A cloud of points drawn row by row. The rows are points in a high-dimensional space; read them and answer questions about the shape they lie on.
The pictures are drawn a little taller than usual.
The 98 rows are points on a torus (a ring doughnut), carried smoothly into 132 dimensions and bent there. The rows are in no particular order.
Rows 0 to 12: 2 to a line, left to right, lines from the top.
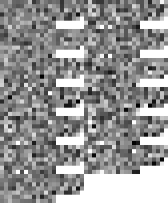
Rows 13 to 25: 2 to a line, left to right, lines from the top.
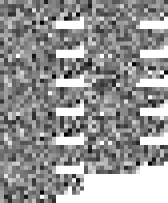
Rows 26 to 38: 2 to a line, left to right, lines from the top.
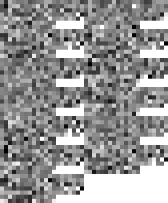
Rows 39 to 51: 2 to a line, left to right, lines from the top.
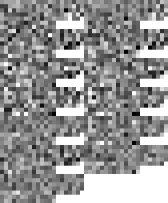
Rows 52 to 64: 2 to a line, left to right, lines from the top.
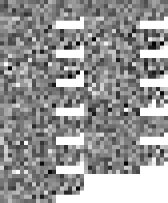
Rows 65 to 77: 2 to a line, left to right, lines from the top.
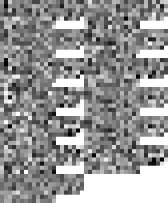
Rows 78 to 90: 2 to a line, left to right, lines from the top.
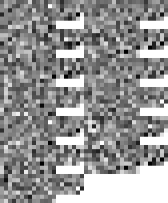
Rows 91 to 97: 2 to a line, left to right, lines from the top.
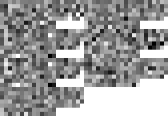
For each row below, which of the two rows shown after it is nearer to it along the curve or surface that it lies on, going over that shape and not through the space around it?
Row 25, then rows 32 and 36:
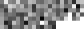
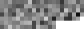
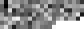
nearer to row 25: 36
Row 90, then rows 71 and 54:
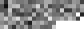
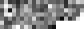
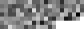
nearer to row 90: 54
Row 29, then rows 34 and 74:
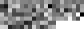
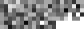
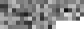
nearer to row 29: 34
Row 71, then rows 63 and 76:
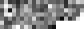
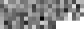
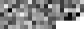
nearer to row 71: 76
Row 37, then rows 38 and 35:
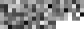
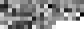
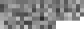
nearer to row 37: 38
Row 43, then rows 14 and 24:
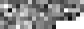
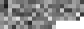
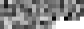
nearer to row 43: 24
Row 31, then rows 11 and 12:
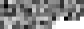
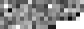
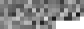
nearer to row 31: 12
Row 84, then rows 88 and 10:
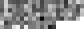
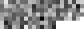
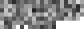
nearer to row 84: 88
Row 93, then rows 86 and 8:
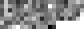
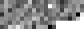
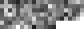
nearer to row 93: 86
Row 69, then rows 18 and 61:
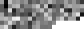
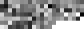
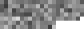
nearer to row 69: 18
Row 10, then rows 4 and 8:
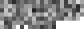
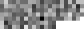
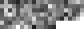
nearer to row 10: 8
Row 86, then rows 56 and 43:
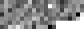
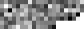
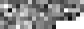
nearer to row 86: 56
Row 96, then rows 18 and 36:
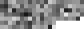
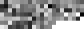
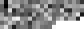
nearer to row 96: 18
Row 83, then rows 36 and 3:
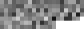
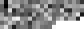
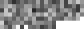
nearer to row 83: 36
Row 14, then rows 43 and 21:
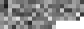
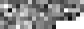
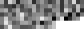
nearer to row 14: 21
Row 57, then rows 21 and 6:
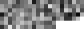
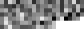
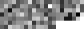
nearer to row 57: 21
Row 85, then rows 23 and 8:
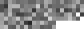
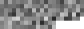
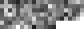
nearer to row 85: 23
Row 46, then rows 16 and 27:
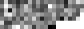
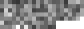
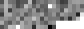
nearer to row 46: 27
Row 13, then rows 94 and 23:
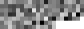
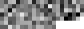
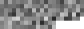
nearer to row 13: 23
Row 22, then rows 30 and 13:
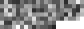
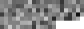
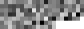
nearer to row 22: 30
